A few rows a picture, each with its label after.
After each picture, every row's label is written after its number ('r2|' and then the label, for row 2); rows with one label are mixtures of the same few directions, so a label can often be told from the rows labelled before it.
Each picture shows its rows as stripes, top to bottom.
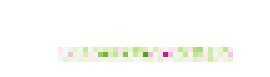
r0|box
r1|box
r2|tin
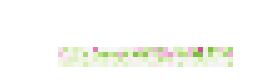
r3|tin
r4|box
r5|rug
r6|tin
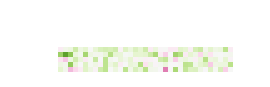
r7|box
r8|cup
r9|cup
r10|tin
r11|box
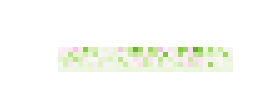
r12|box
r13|box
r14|box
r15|tin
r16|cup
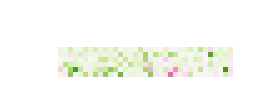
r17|tin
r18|tin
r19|box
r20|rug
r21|box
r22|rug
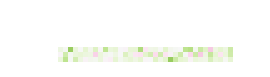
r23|tin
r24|tin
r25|rug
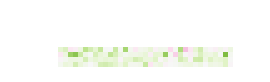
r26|tin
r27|box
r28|box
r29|box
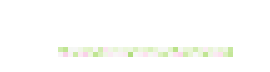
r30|cup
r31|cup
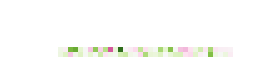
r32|rug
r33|tin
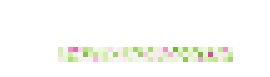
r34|box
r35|tin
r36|tin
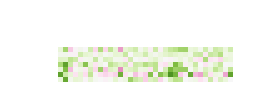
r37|rug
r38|cup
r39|cup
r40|cup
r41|rug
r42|box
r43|rug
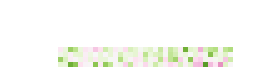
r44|tin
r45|tin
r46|box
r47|cup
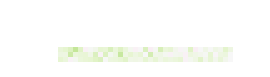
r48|box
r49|rug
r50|tin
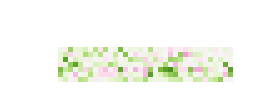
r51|rug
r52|tin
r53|rug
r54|box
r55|box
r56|box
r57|cup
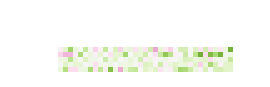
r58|tin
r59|cup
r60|tin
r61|tin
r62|rug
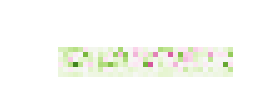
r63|box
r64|tin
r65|tin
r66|box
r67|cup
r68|box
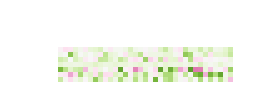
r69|cup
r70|tin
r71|box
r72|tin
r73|box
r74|cup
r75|tin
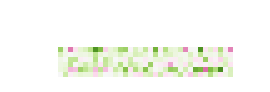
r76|tin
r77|tin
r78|cup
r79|rug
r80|cup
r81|tin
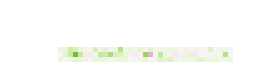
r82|rug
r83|box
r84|rug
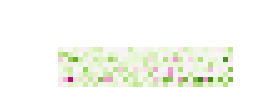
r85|cup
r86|cup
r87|box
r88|tin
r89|tin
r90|rug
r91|cup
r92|box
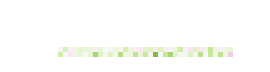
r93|tin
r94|tin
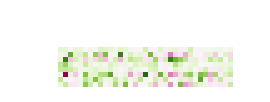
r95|box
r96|rug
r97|rug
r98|cup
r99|cup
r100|rug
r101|tin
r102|tin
